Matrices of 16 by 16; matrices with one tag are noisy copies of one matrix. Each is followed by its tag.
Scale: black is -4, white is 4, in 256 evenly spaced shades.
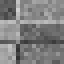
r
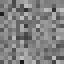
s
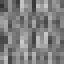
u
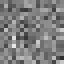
s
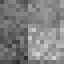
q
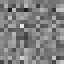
s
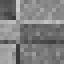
r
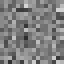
s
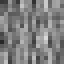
u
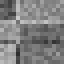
r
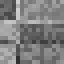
r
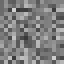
s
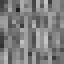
u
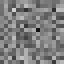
s
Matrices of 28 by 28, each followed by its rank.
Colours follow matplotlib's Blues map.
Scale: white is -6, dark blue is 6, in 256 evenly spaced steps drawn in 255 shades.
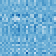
three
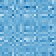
three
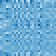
three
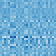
three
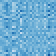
three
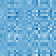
three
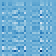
two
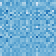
three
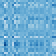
two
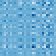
two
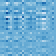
two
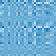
two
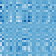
two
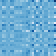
two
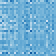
three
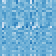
three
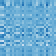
two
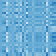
two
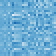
three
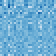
three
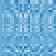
two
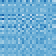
two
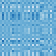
two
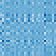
two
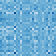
three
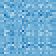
three
